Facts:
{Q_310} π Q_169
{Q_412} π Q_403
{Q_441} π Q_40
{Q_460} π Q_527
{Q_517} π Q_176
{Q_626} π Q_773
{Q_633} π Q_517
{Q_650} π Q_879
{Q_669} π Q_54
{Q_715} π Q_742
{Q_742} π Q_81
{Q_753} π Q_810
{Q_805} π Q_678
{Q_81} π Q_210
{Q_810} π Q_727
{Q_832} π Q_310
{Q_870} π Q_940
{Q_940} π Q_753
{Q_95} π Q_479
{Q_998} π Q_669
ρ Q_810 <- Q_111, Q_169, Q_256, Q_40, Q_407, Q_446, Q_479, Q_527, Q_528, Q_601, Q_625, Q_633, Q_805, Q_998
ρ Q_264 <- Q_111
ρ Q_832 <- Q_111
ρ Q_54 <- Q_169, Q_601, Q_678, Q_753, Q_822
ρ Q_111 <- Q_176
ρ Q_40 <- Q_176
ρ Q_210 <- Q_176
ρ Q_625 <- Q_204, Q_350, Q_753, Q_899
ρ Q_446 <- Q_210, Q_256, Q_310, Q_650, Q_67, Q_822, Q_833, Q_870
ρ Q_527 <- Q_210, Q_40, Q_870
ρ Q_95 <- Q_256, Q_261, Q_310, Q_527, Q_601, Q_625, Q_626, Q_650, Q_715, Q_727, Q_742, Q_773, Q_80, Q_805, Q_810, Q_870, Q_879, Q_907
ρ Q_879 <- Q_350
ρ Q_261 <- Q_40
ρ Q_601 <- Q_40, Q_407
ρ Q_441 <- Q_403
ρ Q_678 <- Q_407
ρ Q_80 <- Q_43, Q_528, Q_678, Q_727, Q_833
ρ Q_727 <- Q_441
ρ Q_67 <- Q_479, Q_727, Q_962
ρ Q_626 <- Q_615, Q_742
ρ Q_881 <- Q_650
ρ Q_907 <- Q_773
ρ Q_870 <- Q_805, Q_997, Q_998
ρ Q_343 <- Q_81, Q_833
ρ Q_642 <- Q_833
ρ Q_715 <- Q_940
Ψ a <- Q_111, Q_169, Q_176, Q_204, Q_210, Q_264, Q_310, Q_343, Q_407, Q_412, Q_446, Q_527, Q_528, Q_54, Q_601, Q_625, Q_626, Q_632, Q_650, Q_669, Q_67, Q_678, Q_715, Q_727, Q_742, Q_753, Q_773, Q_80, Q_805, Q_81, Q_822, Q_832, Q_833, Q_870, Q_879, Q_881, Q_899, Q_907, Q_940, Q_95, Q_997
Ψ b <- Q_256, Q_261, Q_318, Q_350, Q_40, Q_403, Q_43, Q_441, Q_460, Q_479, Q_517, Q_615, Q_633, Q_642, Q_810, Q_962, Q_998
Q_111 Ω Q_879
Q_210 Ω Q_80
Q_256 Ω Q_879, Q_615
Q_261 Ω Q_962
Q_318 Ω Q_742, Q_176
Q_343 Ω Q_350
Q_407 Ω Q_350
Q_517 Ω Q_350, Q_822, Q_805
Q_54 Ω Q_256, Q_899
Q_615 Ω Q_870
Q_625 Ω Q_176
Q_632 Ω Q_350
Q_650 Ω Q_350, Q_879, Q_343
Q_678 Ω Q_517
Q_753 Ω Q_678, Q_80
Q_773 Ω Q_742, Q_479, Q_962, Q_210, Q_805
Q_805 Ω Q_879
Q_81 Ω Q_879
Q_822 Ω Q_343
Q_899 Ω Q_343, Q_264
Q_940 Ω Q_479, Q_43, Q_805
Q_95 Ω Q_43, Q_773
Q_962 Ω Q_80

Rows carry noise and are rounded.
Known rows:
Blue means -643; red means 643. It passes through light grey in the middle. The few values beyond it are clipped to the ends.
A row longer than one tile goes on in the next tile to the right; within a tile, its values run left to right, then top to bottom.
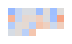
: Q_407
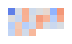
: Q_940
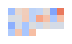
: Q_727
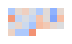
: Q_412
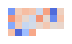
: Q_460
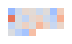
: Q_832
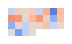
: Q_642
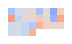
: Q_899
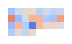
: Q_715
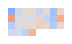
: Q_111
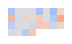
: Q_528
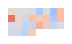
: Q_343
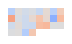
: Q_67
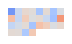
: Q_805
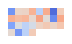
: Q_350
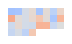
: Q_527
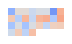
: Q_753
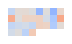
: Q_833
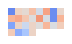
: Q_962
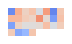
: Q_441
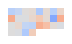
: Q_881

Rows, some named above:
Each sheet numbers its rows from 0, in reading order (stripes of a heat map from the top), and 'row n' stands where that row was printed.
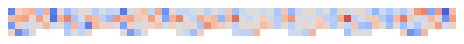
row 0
Q_615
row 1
Q_715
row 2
Q_261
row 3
Q_95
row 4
Q_264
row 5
Q_111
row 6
Q_81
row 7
Q_517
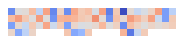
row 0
Q_479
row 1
Q_441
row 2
Q_998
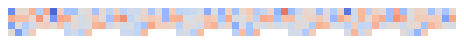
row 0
Q_350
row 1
Q_527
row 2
Q_625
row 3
Q_678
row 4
Q_727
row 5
Q_907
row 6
Q_870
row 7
Q_626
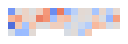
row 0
Q_810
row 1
Q_997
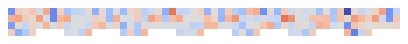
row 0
Q_962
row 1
Q_169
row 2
Q_727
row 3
Q_879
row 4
Q_176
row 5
Q_80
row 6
Q_998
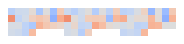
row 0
Q_625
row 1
Q_446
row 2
Q_879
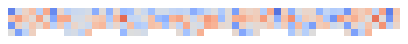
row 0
Q_40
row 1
Q_678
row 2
Q_210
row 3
Q_54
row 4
Q_43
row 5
Q_742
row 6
Q_403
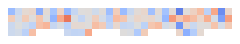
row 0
Q_773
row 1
Q_264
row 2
Q_310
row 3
Q_256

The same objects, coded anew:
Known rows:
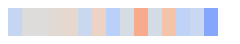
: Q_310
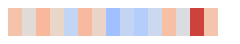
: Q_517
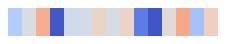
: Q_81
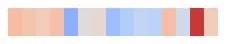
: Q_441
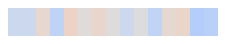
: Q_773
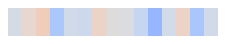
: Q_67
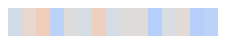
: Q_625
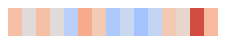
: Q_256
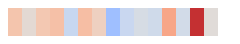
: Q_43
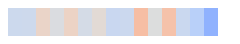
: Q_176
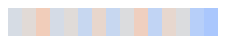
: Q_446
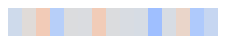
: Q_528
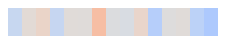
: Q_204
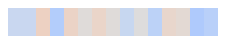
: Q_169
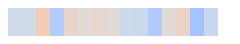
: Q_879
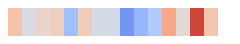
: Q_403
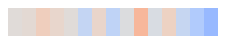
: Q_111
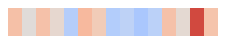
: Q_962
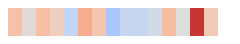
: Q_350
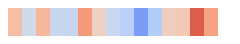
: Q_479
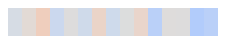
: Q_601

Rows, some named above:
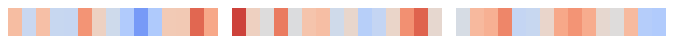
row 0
Q_479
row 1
Q_810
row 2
Q_870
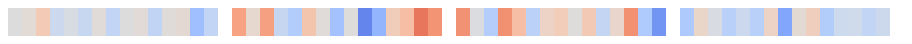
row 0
Q_881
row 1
Q_642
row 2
Q_727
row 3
Q_715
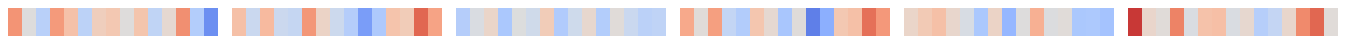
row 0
Q_727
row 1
Q_479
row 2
Q_742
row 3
Q_642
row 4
Q_832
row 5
Q_810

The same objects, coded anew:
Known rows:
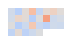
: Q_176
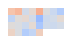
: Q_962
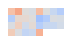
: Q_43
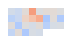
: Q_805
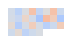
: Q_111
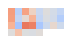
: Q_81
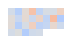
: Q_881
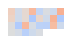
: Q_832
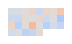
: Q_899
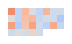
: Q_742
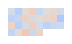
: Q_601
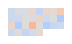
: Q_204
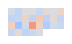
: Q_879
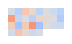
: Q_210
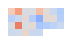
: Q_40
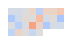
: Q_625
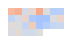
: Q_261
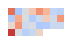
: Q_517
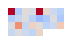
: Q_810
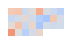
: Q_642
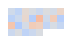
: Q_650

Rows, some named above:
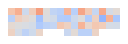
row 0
Q_479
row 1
Q_753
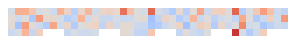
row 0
Q_310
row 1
Q_626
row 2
Q_998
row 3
Q_626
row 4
Q_517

